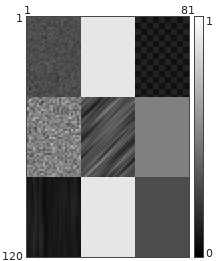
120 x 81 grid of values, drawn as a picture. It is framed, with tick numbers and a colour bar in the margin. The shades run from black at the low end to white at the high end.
The table splits into 3 rows of 3 panels. Panel 1,1: low, fine-grained, faint in contrast. Panel 1,2: very high, flat. Panel 1,3: very low, checkered, faint in contrast. Panel 2,1: middling, fine-grained. Panel 2,2: low, slanting up to the right. Panel 2,3: middling, flat. Panel 3,1: very low, streaked downward, faint in contrast. Panel 3,2: very high, flat. Panel 3,3: low, flat.
